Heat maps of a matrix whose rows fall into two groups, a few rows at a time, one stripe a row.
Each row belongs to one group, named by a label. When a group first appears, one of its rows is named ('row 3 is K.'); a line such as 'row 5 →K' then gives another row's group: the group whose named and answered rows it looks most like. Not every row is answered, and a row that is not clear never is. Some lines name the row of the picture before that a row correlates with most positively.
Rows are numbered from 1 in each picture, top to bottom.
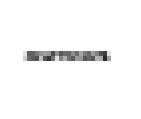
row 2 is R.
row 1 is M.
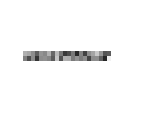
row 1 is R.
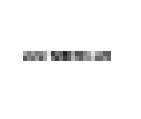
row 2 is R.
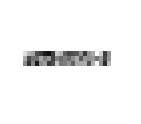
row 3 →M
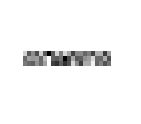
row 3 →R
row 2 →R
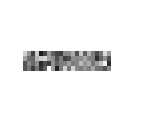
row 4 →R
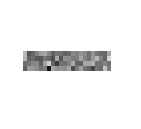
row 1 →M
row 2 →M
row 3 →R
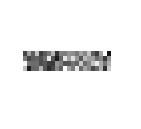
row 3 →M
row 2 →R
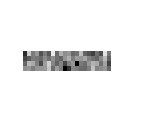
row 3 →R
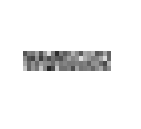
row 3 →M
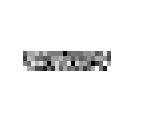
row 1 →R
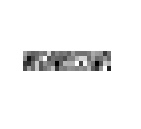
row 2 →M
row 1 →R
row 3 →R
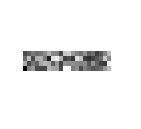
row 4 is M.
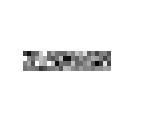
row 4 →M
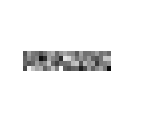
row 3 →R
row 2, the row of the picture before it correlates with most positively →4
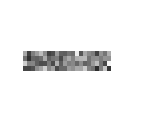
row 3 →M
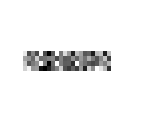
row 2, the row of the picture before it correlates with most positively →4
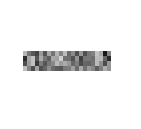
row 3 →M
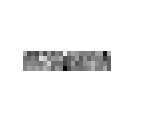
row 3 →R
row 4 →R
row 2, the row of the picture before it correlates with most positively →2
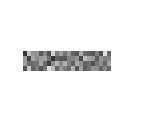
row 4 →R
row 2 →R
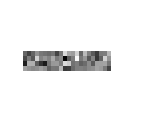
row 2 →R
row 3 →M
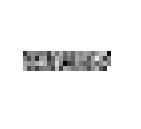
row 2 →M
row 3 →R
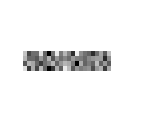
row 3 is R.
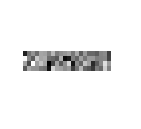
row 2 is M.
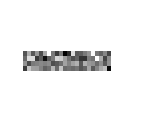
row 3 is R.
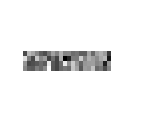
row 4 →R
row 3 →R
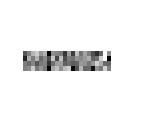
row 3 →M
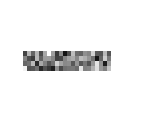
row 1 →R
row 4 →M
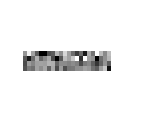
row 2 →R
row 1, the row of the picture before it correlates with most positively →4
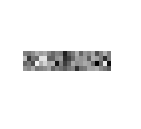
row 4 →R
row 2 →M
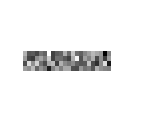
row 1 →R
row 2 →R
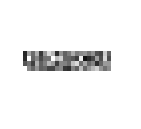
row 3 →R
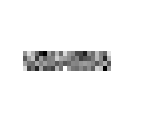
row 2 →M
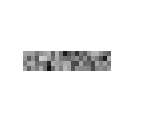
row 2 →M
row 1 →R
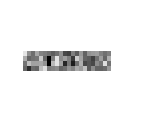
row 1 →M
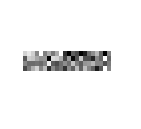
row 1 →M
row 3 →R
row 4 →R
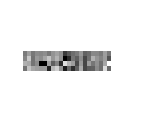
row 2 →R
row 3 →M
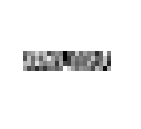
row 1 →R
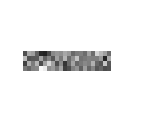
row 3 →R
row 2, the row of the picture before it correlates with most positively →4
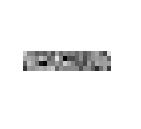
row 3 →M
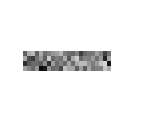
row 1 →M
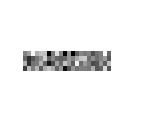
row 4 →R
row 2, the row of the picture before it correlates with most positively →3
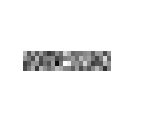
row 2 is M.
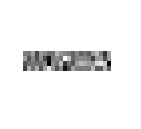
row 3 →M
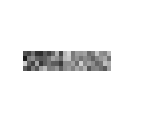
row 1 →M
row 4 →M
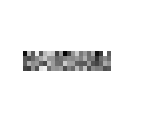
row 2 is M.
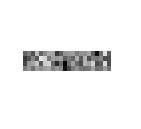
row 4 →R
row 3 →R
